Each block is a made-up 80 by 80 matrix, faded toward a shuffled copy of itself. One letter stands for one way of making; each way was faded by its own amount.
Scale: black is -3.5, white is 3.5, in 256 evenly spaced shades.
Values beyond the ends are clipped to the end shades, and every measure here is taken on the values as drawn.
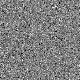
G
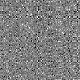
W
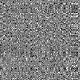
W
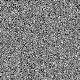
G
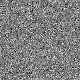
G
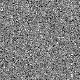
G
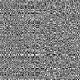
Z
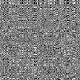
Z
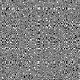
W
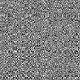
Z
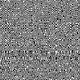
W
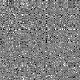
W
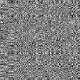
Z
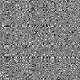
W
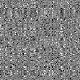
W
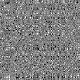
W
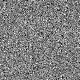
G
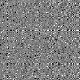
W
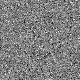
G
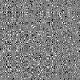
W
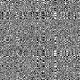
Z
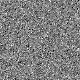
G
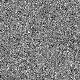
G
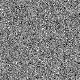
G
